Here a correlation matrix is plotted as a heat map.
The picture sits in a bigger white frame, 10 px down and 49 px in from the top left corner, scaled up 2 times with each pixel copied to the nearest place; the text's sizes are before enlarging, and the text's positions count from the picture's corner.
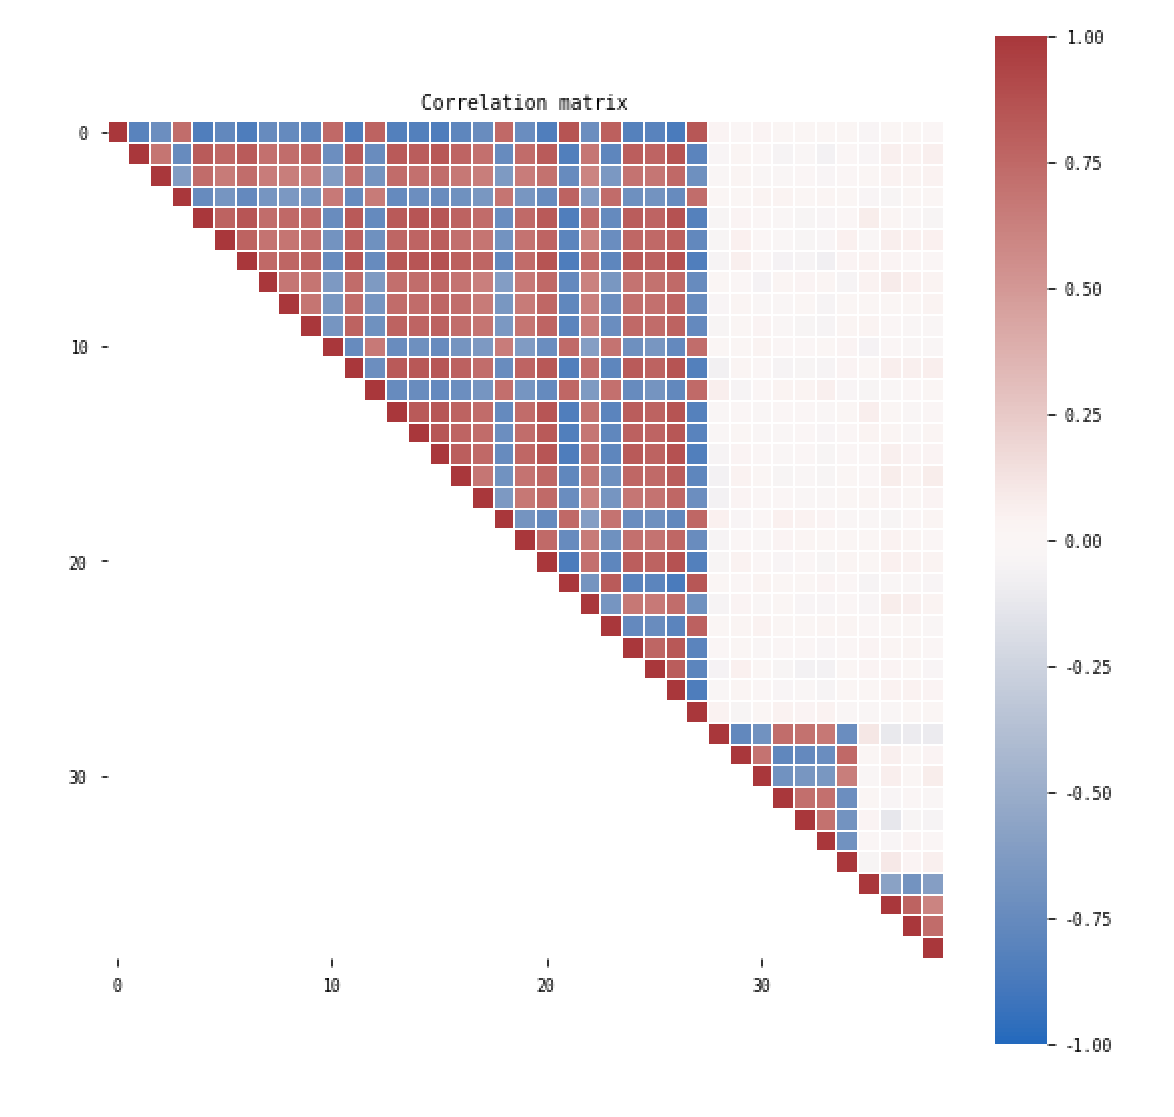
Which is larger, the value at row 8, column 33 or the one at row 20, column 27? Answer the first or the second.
the first
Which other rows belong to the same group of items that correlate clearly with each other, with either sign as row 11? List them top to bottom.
0, 1, 2, 3, 4, 5, 6, 7, 8, 9, 10, 12, 13, 14, 15, 16, 17, 18, 19, 20, 21, 22, 23, 24, 25, 26, 27
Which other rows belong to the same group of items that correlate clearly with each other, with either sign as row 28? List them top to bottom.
29, 30, 31, 32, 33, 34
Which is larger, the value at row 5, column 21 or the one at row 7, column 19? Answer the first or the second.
the second
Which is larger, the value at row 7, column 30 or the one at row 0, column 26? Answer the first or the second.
the first
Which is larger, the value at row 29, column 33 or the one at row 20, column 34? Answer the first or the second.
the second
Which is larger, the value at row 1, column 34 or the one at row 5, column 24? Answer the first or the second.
the second
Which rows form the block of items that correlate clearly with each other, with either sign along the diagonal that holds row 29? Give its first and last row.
28 to 34
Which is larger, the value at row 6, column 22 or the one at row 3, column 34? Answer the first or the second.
the first
